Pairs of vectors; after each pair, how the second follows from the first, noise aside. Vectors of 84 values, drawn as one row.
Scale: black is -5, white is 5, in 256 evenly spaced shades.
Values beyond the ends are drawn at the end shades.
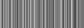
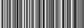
scaled up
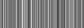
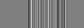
partly zeroed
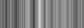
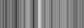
copied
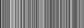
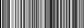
scaled up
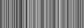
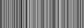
copied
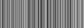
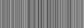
shrunk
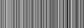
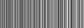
negated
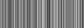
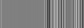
partly zeroed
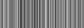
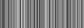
sign-scrambled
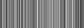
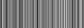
sign-scrambled
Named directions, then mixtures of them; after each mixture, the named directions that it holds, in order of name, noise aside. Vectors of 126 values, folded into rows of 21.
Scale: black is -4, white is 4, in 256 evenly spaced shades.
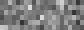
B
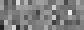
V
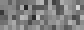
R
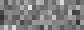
B, R, V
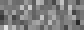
B, R, V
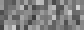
R, V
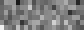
B, V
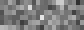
B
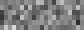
B, R, V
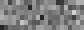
B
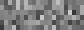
B, R, V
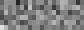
B, R, V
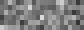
B
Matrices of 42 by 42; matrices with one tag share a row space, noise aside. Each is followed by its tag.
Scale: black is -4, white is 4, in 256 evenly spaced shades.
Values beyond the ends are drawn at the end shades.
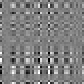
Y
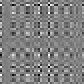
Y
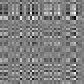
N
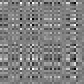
N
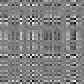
N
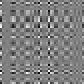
Y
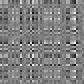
N
